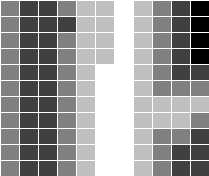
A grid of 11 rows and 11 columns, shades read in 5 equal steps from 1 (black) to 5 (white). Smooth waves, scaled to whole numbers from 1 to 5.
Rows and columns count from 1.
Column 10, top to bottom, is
2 2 2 2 2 3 4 4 3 2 2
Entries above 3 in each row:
4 4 4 4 4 4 7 6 4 4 4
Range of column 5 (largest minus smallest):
0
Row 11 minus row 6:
0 0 0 0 0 0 0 0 0 -1 -1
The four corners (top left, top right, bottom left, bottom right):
3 1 3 2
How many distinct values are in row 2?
5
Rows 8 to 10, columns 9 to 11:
4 4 3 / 3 3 2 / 3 2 2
